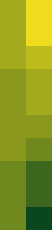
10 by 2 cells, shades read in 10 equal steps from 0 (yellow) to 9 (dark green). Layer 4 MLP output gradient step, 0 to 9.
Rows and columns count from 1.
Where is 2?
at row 3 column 2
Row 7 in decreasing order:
5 4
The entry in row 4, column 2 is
3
